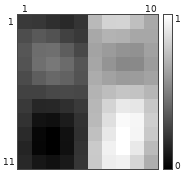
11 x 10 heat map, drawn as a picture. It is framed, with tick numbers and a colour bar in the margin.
Seam: vertical, 50% of the way across, the right part higher. Lone odd cells: none. Ninth with the lowest average: bottom left. Ninth with the highest average: bottom right.
